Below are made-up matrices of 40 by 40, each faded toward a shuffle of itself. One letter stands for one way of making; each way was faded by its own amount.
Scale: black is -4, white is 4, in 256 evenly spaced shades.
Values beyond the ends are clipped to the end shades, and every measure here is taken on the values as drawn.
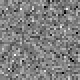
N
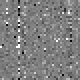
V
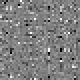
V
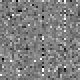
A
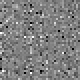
A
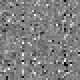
A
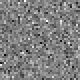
N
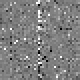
V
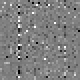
V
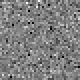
N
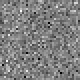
N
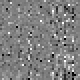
V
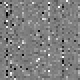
V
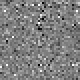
A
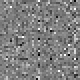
A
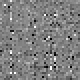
A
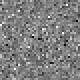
N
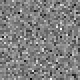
N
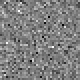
N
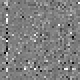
V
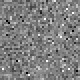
N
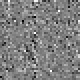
A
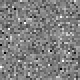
N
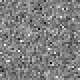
N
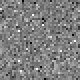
N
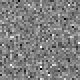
N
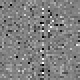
V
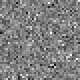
N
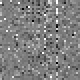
V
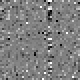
V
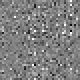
A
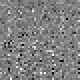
A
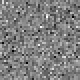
N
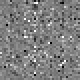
A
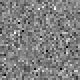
N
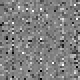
V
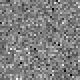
N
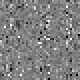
V
